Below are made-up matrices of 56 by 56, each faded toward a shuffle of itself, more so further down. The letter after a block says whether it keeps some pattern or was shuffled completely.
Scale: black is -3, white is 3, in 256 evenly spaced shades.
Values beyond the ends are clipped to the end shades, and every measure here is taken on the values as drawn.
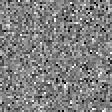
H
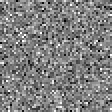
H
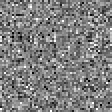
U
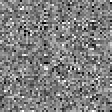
U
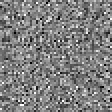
U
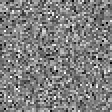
H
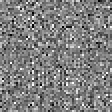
U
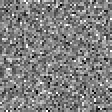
H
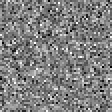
H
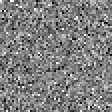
H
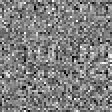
U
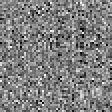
U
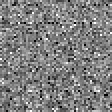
U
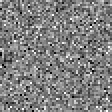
H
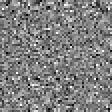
U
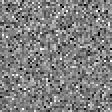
H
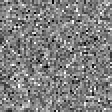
H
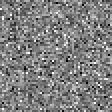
H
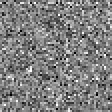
U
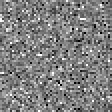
H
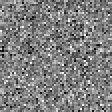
H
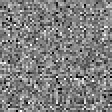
U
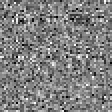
U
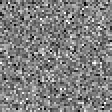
H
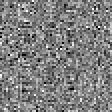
U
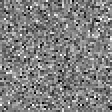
H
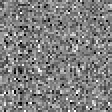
U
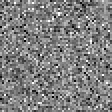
H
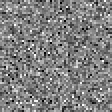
H
